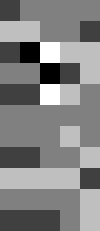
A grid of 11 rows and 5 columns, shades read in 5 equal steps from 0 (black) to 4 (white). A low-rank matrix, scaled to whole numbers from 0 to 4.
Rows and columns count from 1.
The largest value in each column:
3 3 4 3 3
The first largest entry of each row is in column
2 1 3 5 3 1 4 5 1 5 5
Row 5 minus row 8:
0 0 2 1 -1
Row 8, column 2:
1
